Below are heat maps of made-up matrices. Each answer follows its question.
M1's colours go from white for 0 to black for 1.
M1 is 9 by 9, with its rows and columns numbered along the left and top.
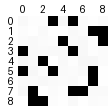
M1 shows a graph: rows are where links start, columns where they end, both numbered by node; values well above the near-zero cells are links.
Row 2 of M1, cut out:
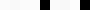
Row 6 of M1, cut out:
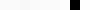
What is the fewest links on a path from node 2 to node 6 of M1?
4
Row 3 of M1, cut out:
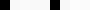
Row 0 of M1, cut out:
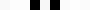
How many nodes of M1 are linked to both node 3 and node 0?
1
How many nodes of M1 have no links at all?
0
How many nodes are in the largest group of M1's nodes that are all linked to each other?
3
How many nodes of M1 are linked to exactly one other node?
2
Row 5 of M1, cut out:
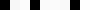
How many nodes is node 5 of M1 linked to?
3
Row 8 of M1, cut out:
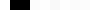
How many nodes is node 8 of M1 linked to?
2
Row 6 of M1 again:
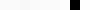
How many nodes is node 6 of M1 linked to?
1
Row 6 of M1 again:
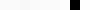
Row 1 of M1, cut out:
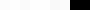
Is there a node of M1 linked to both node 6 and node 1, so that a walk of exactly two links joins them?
yes
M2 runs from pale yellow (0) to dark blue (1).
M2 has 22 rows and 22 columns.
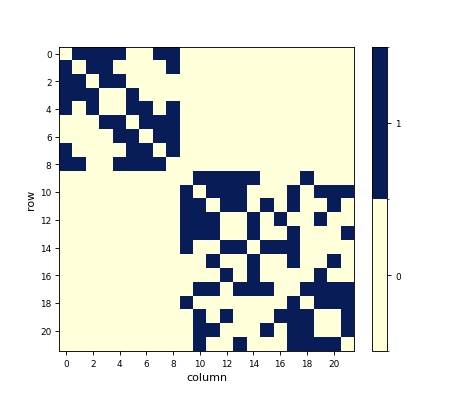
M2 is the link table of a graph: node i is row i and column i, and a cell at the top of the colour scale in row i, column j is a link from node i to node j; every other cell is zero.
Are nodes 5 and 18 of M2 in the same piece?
no
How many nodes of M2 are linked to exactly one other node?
0
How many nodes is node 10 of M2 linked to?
8
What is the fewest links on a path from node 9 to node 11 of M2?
1
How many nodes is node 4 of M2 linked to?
5
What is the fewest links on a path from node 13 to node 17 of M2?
1
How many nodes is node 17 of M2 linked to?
9
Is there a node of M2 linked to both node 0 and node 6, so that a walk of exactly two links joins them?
yes
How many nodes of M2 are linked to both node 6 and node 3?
1
